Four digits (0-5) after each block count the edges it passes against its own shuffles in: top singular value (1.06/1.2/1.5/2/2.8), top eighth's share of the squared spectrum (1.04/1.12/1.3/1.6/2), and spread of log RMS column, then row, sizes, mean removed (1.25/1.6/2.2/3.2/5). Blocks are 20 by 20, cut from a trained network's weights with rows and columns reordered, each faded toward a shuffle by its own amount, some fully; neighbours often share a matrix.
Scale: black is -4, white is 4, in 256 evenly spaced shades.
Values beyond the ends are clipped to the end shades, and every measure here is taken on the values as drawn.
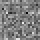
1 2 0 1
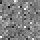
0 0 0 0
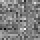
2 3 2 1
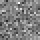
0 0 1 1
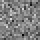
0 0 0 0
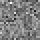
0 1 0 0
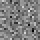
0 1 1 0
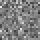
2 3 0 1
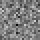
1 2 0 0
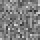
2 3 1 0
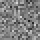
0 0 0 0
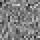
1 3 0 1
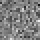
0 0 0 0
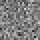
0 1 0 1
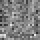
2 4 1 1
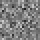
2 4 1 2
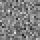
0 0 0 0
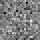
0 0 0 0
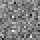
1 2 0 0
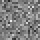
1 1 0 0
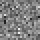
0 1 0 0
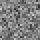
0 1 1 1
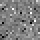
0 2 0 0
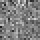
1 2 0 1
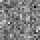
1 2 0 0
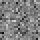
1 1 0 0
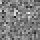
1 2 0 1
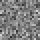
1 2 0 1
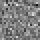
2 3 0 1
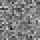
1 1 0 0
